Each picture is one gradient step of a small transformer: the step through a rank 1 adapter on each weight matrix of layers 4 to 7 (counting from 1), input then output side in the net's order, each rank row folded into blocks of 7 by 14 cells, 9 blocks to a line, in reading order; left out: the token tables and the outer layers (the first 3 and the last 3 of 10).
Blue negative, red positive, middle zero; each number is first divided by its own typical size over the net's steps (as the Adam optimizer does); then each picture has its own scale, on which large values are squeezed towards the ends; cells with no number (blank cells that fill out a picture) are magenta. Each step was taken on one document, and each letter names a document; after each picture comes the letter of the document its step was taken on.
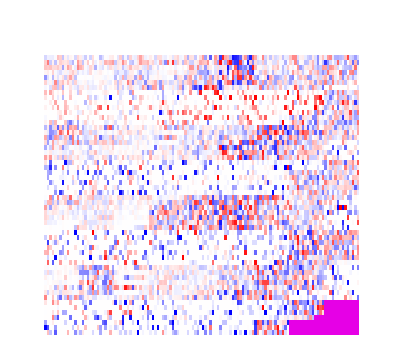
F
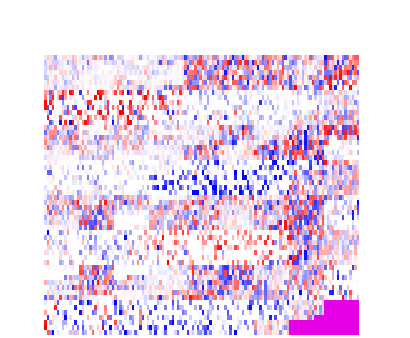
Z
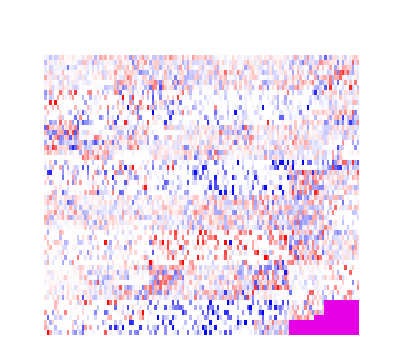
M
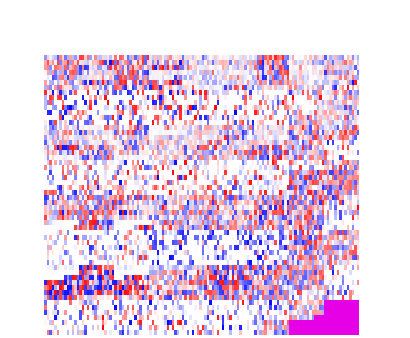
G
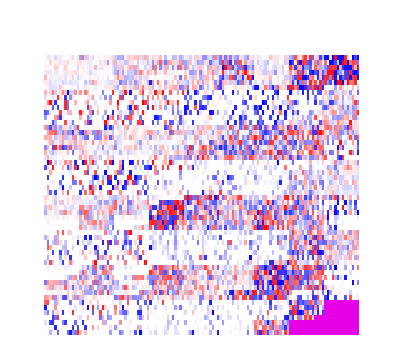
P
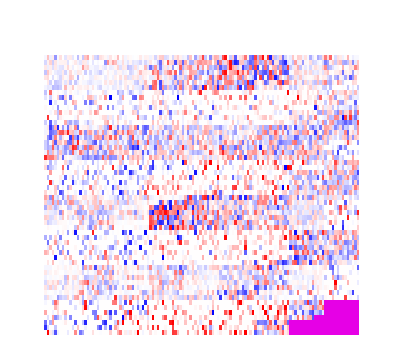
F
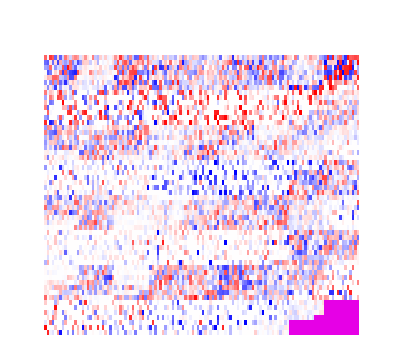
Z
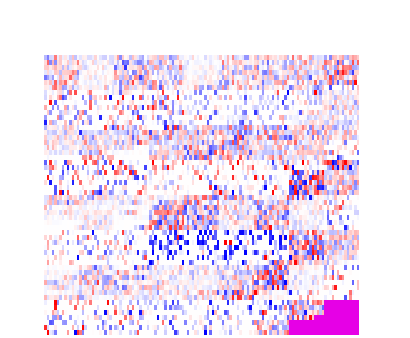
M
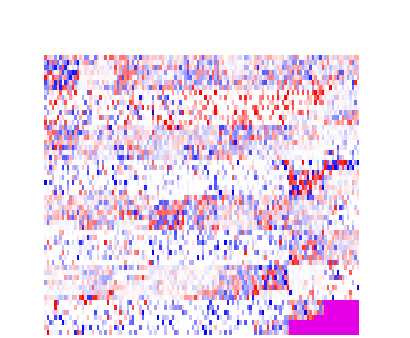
M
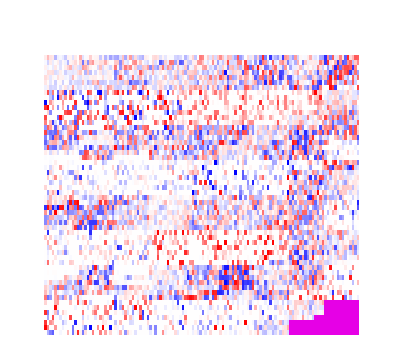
Z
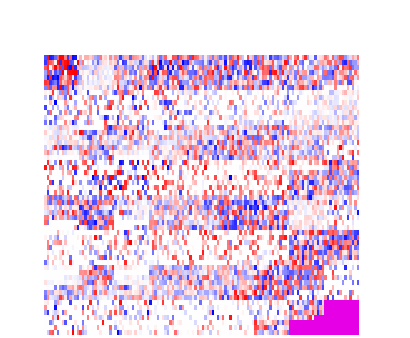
P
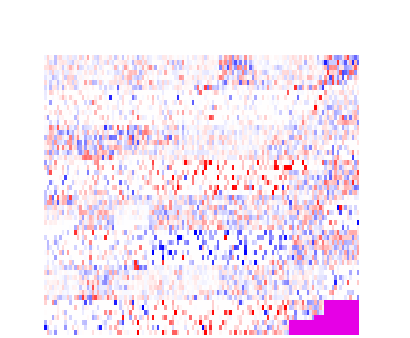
F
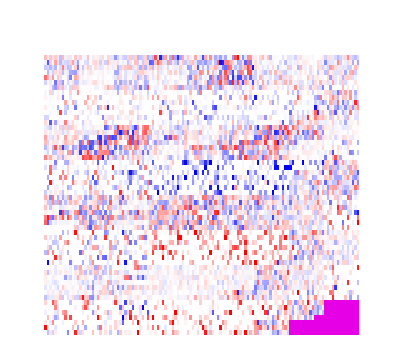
F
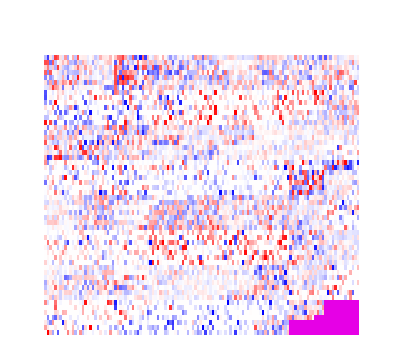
M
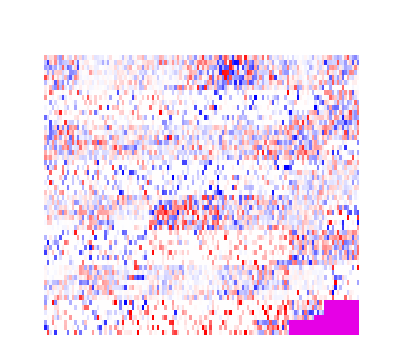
F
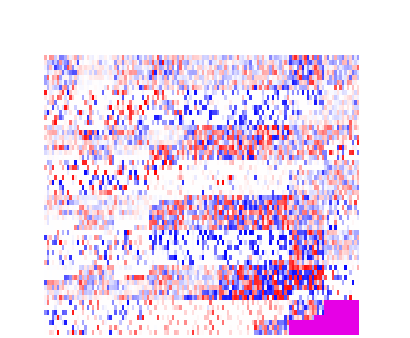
P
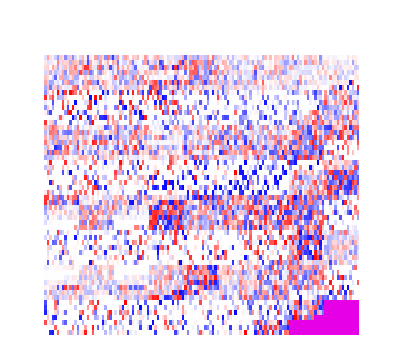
G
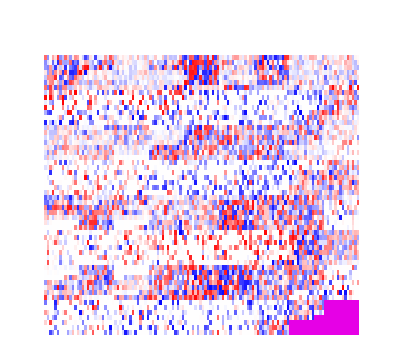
G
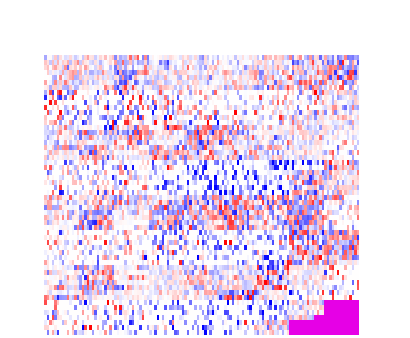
M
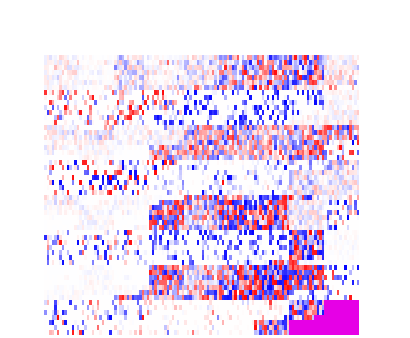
P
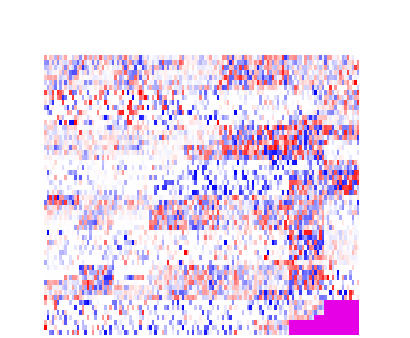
Z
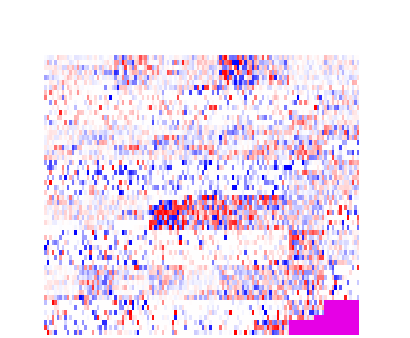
F
